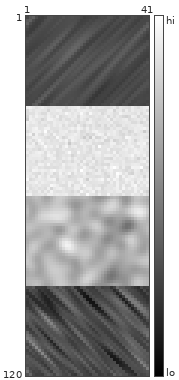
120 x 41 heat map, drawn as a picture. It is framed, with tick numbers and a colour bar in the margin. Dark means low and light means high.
The table splits into 4 rows of 1 panel. Panel 1,1: low, slanting up to the right, faint in contrast. Panel 2,1: very high, fine-grained, faint in contrast. Panel 3,1: high, blotchy. Panel 4,1: low, slanting down to the right.
